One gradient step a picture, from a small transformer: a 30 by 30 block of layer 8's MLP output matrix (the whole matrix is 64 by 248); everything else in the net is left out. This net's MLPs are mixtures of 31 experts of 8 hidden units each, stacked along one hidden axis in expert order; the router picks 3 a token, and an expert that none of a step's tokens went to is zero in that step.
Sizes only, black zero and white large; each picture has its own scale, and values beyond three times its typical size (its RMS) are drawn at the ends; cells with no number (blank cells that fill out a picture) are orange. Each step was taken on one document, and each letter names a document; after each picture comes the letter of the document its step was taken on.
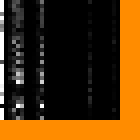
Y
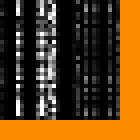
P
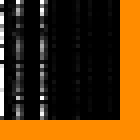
Y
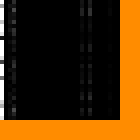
Y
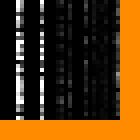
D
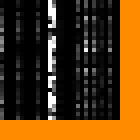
P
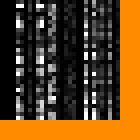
P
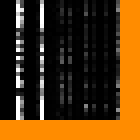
D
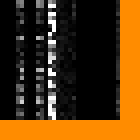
P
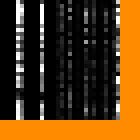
D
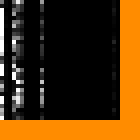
Y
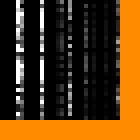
D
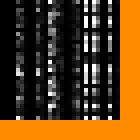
P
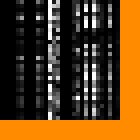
P
